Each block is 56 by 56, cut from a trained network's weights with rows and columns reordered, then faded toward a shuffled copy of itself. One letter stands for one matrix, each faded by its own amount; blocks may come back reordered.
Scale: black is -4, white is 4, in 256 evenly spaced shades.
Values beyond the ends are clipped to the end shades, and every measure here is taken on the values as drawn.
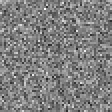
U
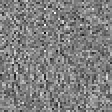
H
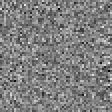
H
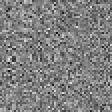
H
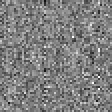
H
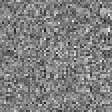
H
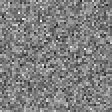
U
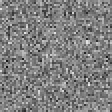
U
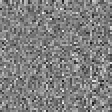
H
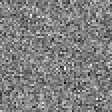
U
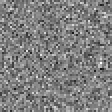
U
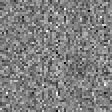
H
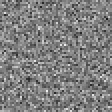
U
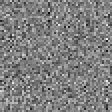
H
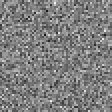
U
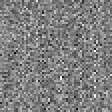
H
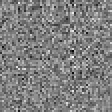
H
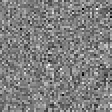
H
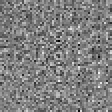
H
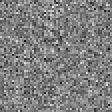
H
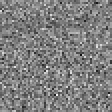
U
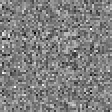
H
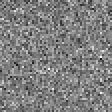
U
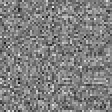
H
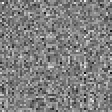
H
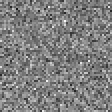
U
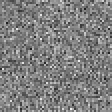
U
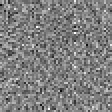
H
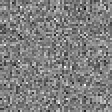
H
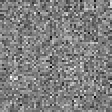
H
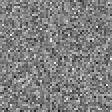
U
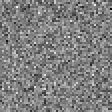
U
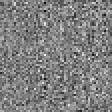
H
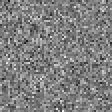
U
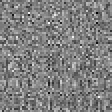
H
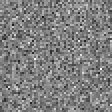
U
